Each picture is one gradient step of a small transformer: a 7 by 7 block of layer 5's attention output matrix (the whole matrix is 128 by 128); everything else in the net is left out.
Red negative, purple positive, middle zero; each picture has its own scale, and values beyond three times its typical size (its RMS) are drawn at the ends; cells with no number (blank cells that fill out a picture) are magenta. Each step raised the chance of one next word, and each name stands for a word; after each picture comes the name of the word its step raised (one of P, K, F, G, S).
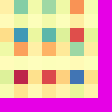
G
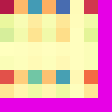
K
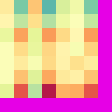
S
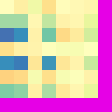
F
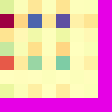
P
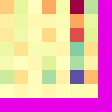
G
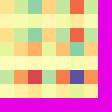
G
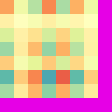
S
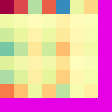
K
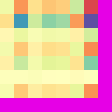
P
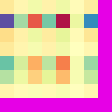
P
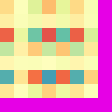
G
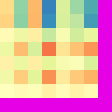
F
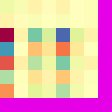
F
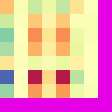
S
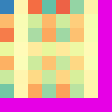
K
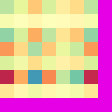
G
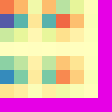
P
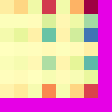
K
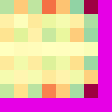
K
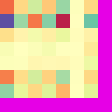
P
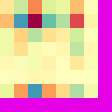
P
